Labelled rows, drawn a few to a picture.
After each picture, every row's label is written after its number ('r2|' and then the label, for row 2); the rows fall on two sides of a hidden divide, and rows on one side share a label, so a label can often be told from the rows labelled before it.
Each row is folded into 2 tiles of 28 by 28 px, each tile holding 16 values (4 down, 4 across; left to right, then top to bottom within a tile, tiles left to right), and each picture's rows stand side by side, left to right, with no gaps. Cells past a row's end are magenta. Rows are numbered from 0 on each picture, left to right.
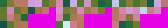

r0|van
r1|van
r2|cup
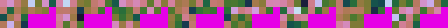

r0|van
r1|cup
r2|van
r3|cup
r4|cup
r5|cup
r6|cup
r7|van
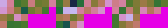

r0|cup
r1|cup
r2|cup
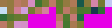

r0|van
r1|cup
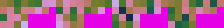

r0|cup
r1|van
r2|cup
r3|cup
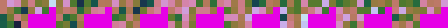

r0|cup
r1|cup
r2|cup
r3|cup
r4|cup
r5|cup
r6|cup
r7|cup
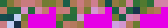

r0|van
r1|van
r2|cup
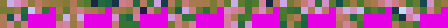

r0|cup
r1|cup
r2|van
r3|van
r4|cup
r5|van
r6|van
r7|cup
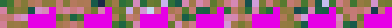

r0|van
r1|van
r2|cup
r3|van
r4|cup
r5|cup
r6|cup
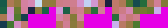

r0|van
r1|van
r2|cup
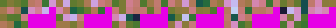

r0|cup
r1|cup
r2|van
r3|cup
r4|cup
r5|cup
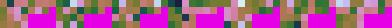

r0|cup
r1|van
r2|van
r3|van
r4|van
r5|cup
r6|cup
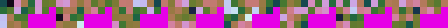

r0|van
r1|cup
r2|van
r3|cup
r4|cup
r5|van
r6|cup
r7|cup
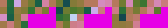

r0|van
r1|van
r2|cup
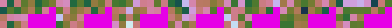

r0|cup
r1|cup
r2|van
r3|van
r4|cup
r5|cup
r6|van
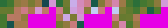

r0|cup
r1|van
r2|cup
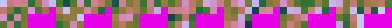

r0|cup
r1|cup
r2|van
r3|van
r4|van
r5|cup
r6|cup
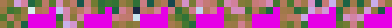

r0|cup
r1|cup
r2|cup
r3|van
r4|cup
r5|cup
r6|cup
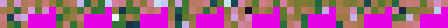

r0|cup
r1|cup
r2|cup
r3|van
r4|cup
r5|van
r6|cup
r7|van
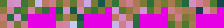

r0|cup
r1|van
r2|van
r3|van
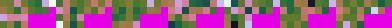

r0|cup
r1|cup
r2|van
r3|cup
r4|cup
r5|cup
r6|van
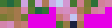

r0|van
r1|cup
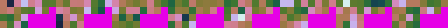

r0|van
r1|cup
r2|van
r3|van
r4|van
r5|cup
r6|cup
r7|cup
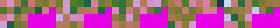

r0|cup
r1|cup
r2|van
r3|van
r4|cup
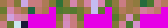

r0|van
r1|van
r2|cup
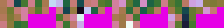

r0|cup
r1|cup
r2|van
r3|van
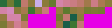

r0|van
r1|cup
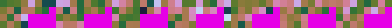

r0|van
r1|cup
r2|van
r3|cup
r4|cup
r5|cup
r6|cup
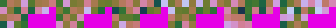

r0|van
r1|cup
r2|van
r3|van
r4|cup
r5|van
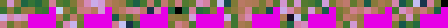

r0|cup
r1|van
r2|cup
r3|van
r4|van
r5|cup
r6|cup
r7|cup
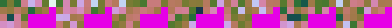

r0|van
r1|van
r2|cup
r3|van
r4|van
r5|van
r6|cup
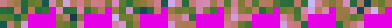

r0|cup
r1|van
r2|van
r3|cup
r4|cup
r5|van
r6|cup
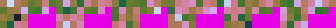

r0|van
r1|van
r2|van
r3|van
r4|cup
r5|van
